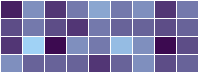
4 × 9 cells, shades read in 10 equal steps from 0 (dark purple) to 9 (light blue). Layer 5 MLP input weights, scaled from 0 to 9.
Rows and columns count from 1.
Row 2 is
3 5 3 2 5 4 4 3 4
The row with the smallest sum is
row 2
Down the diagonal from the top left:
1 5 0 4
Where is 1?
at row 1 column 1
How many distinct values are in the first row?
5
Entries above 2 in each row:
6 8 6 8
